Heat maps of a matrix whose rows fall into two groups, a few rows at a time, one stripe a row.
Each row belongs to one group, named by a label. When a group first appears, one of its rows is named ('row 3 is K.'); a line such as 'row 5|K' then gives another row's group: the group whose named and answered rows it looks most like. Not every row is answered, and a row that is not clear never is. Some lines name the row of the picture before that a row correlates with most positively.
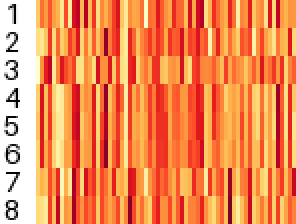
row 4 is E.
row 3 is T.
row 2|E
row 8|E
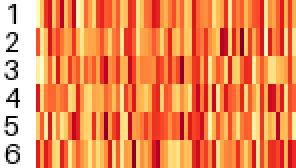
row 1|T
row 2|T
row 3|E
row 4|T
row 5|E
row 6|T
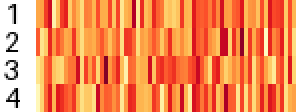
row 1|T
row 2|T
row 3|E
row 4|T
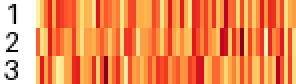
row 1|T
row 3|E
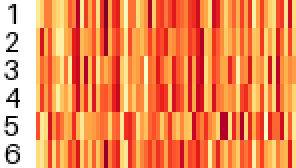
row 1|E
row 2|E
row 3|E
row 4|E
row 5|T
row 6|E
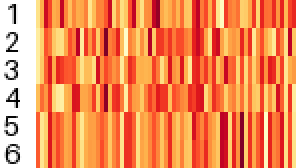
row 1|T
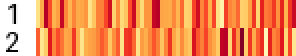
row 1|T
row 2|T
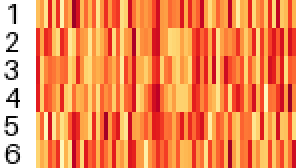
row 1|E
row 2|T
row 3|T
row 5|E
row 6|E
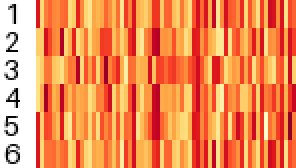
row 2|T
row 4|T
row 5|T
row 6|T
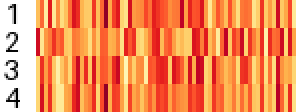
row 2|T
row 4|E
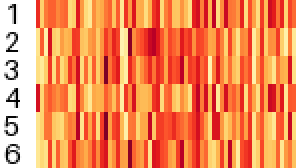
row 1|T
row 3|E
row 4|T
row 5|E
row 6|E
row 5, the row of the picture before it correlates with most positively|4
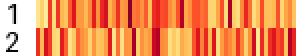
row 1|E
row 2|T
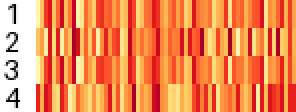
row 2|E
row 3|T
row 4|T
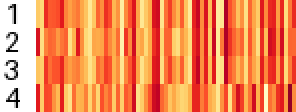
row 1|T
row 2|T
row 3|T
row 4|T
